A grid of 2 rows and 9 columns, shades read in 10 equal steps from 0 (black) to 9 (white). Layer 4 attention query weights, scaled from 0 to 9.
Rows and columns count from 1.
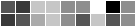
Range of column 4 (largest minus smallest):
0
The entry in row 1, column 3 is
7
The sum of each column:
5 5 13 14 10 8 16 3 10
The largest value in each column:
3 3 7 7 5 5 9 3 5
